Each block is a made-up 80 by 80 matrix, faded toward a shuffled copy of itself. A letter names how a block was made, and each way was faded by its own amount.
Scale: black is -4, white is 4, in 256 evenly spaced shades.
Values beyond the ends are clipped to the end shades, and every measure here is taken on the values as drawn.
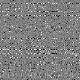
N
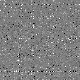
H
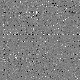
H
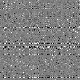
N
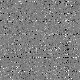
H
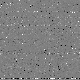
H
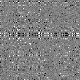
N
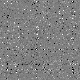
H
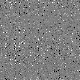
H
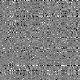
N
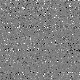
H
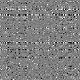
N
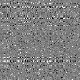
N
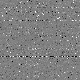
H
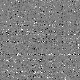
H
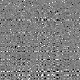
N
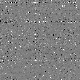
H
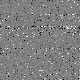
H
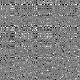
N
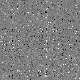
H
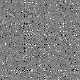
H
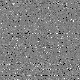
H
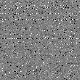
H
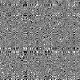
N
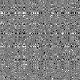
N
